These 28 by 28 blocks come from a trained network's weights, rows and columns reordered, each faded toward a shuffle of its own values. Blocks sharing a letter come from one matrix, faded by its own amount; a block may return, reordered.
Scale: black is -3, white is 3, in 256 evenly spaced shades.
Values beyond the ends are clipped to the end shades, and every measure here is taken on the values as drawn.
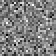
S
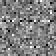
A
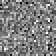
S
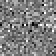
A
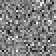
A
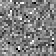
S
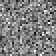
S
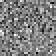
S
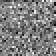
A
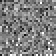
A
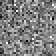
S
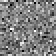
S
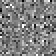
A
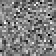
A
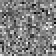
S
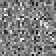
A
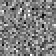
S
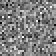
S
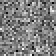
S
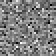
S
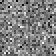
S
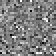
A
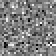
A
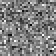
S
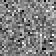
S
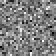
S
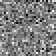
S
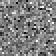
S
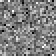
S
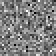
S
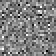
A
